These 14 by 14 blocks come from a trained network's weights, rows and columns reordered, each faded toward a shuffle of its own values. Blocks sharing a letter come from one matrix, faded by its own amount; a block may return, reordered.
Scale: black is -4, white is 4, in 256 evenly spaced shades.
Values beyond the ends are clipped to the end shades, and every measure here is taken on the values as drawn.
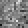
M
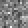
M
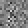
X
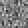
X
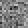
X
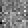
M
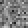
M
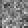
M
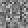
X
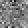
M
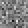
M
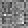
X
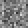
M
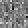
M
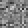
X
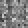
M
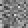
X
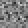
X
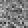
X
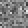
X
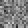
X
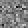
X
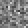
M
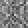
X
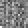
M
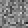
X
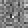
X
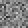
X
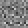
X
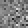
X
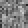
M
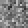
M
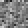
X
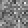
X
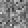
M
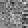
X
